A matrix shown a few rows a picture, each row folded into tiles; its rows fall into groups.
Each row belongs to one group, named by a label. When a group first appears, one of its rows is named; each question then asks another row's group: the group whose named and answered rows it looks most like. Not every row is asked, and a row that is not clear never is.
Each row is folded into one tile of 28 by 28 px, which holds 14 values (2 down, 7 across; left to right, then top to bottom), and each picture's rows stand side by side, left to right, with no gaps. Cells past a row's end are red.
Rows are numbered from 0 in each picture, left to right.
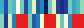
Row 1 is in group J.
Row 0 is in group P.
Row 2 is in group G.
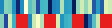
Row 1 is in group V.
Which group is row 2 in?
J
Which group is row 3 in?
J
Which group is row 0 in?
J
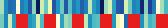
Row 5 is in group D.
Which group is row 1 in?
D
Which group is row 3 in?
J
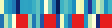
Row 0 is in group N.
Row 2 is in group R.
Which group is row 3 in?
G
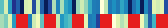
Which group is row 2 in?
J
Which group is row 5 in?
D
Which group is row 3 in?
P
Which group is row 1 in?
N
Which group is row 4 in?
N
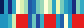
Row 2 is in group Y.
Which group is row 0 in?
D
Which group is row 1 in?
D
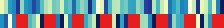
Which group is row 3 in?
G
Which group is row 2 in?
Y
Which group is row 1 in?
G
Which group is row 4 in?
Y
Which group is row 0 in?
Y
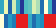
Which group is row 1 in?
P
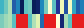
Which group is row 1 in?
G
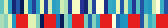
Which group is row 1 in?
G
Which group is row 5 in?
D
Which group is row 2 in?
P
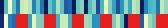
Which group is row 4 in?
G
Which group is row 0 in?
R
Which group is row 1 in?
N
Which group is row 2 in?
N
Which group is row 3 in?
R
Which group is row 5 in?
R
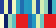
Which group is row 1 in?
V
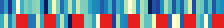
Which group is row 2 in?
G
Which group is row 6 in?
G
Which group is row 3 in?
N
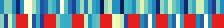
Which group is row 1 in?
Y
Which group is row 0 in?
J
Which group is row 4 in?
G
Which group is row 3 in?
J
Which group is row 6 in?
Y
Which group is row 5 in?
Y
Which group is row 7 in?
Y
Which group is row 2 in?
J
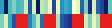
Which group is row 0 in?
G
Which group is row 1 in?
D
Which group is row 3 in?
N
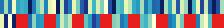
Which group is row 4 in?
D
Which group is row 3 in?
D
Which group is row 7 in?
N
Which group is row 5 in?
N
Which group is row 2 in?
D
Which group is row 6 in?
V
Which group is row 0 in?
Y
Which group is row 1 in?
R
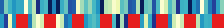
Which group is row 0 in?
J
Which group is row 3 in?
J
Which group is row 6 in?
V
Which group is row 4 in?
Y
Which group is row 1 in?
V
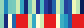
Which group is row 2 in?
P
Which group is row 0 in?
P
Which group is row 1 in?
V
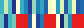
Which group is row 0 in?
P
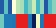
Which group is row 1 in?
Y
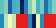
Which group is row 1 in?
Y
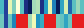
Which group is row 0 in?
P
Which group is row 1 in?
R
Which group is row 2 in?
R
